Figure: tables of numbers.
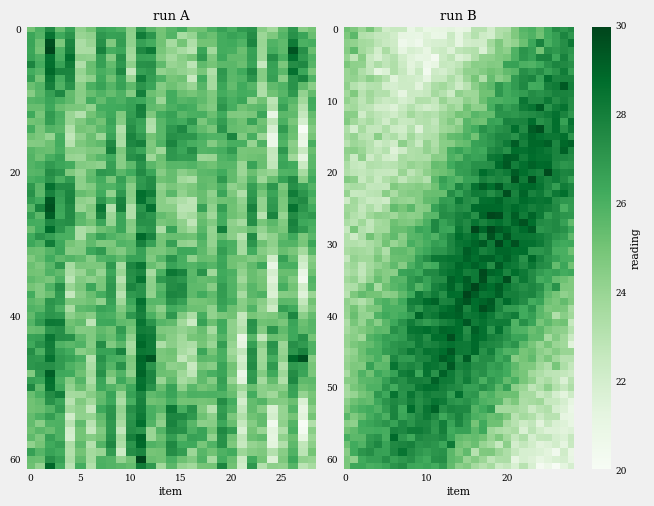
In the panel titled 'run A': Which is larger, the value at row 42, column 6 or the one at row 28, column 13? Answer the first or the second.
the first
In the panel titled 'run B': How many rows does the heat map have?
62
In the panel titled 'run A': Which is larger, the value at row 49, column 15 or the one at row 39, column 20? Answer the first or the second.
the second
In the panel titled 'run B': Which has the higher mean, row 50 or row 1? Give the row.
50
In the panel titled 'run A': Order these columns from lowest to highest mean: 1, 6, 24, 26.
24, 6, 1, 26
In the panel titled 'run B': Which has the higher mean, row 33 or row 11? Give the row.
33
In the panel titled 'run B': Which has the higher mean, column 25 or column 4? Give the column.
25
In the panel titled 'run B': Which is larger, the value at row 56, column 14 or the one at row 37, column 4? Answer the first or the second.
the first
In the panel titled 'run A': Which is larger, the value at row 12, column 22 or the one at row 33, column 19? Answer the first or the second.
the second
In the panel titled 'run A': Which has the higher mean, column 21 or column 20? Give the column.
20
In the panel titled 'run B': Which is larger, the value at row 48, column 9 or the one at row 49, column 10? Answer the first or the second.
the second
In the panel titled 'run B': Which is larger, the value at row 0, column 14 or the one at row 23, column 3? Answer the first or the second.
the second
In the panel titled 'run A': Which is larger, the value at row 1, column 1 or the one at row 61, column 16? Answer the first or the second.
the first
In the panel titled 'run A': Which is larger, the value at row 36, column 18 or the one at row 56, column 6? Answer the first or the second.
the first
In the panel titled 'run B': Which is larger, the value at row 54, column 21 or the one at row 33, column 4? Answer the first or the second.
the second
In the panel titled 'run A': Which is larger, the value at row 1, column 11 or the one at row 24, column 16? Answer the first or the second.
the first
